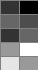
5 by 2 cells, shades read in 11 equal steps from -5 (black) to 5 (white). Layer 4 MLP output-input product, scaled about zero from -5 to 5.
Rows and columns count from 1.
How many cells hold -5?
1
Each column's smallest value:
-3 -5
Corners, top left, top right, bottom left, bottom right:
-3 -5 4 1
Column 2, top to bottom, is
-5 -2 -1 5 1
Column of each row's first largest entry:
1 1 2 2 1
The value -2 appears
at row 2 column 2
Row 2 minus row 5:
-5 -3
